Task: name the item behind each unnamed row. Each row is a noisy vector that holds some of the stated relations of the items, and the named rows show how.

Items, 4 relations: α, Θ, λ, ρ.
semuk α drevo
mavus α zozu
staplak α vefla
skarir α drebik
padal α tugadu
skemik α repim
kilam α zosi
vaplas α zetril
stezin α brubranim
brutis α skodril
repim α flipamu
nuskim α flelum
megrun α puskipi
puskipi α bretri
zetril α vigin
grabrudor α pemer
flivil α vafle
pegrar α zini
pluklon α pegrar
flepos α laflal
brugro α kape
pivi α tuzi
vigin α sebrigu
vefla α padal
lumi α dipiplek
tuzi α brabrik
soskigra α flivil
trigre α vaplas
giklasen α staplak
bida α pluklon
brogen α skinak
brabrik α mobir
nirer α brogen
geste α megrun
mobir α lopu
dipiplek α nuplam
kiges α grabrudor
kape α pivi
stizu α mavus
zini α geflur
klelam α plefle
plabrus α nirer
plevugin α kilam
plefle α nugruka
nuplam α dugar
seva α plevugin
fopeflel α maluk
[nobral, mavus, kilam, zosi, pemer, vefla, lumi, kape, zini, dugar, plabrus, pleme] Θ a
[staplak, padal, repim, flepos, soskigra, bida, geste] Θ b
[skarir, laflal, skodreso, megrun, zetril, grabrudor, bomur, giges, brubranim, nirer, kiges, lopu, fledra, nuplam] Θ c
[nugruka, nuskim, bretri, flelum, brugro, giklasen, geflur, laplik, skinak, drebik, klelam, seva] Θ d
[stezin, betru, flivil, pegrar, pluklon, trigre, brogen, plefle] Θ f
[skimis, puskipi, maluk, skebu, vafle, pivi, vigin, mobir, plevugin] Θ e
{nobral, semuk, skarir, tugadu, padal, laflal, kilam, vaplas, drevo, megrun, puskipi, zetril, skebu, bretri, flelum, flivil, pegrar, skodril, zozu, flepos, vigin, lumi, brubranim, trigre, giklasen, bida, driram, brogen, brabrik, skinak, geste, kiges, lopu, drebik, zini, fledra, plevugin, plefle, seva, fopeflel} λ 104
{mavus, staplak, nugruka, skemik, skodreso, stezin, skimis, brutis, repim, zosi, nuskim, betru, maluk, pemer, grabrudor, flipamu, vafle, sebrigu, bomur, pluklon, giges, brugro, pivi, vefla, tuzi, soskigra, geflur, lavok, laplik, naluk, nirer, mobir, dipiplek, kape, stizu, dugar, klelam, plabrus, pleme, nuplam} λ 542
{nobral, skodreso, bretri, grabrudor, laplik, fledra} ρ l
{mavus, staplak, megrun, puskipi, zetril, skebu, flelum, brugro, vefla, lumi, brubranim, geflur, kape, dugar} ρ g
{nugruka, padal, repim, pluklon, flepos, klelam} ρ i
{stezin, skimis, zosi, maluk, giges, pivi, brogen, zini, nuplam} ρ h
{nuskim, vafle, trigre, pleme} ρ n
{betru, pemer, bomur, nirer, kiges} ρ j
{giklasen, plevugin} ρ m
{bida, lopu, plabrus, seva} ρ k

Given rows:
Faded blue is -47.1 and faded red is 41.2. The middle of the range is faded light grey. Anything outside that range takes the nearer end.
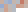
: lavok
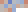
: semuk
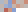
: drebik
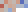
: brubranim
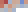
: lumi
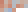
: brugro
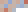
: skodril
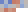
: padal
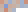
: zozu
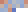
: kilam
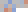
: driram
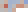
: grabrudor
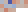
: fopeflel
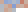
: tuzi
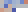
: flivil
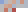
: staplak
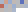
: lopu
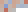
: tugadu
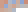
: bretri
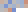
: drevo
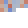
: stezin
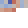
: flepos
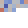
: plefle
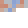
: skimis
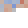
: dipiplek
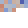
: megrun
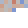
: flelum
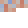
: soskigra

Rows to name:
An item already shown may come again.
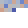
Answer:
brogen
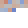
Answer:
nobral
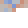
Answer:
skemik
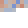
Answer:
vafle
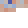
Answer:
fopeflel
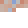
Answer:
laplik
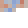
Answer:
skimis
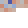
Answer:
fopeflel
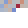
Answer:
nugruka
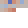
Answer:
geste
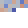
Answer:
brogen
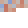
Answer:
soskigra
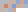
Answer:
bomur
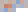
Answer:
dugar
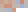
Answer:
vefla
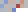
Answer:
nugruka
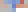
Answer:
mobir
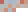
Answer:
stizu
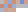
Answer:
bida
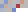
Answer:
nugruka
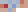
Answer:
maluk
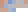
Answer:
vigin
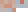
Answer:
vefla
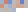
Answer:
fledra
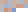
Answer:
skinak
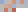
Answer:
staplak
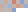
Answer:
flelum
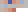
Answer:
geste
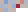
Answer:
klelam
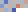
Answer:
pluklon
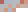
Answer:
stizu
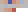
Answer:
geste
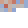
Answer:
pemer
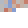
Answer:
drebik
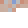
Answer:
laplik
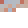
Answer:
stizu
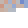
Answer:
kiges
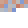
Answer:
seva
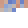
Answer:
plevugin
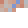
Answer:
nuskim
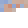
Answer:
repim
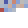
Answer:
betru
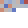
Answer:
pegrar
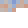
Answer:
skodreso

